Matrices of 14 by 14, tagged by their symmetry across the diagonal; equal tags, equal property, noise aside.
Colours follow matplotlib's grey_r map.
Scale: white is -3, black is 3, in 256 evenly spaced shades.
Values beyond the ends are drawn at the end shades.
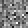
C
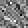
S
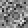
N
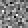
S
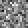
C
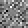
S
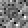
N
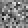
S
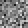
N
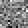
C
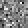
C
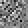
N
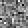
S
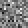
S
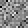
N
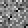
N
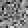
N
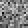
C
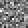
C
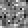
S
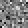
S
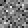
N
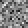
N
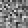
S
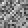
N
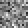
C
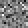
C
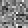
C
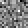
C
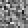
S
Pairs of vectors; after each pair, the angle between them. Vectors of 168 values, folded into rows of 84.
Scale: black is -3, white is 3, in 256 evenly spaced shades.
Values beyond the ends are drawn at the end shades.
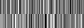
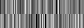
partly aligned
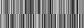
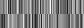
partly opposed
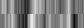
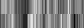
nearly parallel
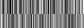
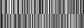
nearly opposite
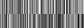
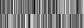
orthogonal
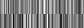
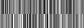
nearly opposite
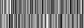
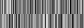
nearly parallel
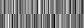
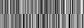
orthogonal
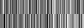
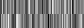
orthogonal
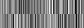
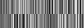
nearly opposite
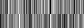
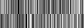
partly opposed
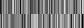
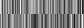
nearly opposite
